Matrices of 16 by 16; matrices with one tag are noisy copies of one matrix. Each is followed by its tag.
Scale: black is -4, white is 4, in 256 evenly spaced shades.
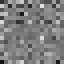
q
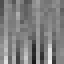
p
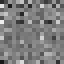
q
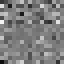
q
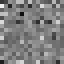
q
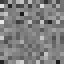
q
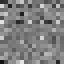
q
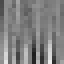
p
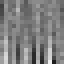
p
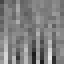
p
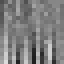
p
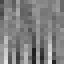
p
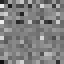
q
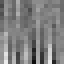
p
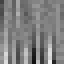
p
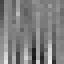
p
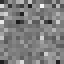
q
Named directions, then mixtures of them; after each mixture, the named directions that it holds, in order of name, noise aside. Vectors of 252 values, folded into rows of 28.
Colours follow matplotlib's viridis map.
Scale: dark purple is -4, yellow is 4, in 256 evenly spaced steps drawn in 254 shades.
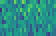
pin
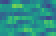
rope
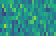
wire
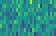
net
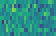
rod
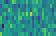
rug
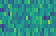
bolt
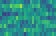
net, rope, wire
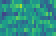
net, rope, wire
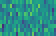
bolt, net, rug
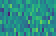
bolt, net, wire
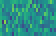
net, rod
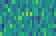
rug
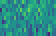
pin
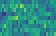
rope, wire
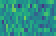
rod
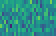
net, rod, rug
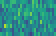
pin, rug, wire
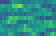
rope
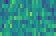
rope, rug, wire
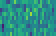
bolt, pin, rug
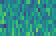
bolt, pin, wire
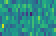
rug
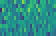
pin
